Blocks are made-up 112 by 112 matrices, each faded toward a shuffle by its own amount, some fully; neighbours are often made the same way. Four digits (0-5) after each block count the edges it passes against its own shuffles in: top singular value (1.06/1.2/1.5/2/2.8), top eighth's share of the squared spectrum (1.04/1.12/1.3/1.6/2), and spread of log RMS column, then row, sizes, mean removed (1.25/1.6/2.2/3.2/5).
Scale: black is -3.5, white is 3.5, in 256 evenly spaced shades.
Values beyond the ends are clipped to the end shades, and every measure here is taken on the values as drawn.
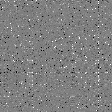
4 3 1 1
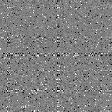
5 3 2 2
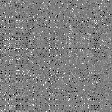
5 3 2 2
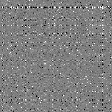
5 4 2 2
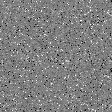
2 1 0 0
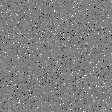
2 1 0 0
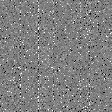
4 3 2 0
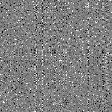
4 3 2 1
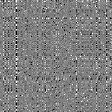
5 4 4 2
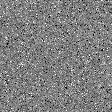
0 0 0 0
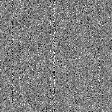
2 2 3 0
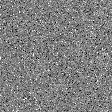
0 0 0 0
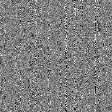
2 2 4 0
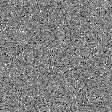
0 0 0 0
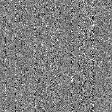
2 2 4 0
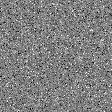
0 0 0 0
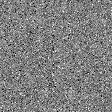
0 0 1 0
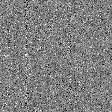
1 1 2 0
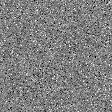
0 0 1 0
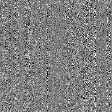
1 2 4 0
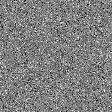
0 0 1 0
